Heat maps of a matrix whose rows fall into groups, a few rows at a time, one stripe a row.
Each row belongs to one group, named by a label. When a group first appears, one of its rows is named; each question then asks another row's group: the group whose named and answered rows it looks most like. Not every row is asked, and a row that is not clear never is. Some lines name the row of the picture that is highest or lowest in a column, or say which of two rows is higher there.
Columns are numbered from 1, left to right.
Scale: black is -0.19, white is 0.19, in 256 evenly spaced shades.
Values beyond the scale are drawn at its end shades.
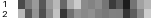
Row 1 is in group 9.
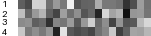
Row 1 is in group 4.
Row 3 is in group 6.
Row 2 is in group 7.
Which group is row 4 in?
7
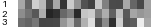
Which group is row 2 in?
6
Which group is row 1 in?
4
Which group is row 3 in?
6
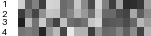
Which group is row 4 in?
9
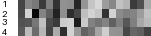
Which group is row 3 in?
6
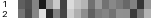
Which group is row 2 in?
4
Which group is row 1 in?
9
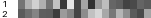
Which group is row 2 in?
6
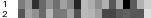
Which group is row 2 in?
9
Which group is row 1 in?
6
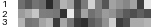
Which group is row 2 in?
4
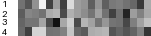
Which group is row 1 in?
4
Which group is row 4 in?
4
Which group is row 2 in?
9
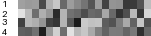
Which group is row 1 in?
9
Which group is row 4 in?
9
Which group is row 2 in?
7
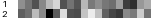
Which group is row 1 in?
9
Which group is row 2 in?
6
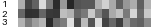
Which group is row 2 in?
6
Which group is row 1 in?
7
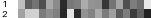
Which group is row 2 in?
4
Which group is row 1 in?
9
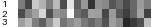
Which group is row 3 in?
9
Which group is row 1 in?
4
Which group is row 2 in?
4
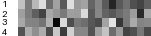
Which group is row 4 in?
4
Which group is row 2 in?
9
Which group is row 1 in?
4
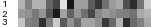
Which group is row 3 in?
9
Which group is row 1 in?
7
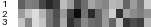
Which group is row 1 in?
6
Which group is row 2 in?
7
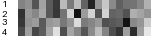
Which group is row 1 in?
7
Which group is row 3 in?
9
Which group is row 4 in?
9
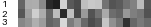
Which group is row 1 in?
6
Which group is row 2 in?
4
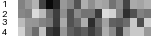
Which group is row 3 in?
7
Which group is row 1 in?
6
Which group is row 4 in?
7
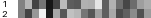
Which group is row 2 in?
4
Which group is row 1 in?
6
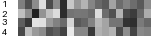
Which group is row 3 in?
4
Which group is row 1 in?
4
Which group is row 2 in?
9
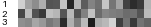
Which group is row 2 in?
9
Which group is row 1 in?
7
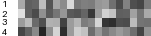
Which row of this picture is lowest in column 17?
1
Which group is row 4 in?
9
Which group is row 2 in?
7
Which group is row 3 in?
9
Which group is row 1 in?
4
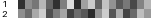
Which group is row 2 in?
7
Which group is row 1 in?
6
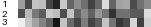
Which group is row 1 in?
7
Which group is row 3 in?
7
